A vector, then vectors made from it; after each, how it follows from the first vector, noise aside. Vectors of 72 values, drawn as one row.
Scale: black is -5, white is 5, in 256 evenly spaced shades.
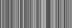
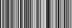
scaled up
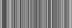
wrapped around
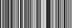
scaled up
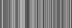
wrapped around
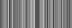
wrapped around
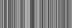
wrapped around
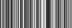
scaled up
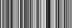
scaled up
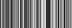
scaled up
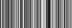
scaled up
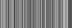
wrapped around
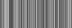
wrapped around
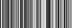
scaled up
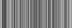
wrapped around
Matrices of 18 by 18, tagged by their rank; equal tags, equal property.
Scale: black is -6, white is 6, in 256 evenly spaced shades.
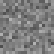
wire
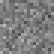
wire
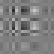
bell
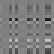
bell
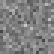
wire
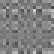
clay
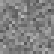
wire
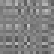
clay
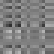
bell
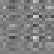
clay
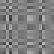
bell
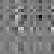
clay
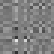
clay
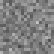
wire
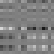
bell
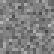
wire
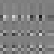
bell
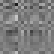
clay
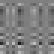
bell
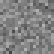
wire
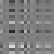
bell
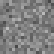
wire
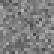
wire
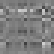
clay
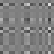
bell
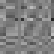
clay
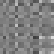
clay
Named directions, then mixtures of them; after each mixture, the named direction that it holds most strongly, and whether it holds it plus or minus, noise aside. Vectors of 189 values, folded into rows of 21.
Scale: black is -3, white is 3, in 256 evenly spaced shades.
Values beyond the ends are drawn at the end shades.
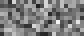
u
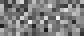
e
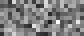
u, plus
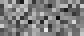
e, minus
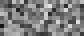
u, plus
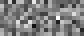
e, plus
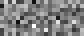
e, minus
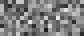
e, plus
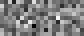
e, plus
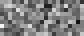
u, minus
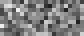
u, minus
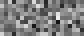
u, minus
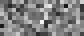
u, plus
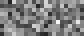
u, plus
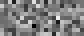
u, minus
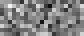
u, minus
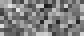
u, minus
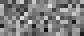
e, plus
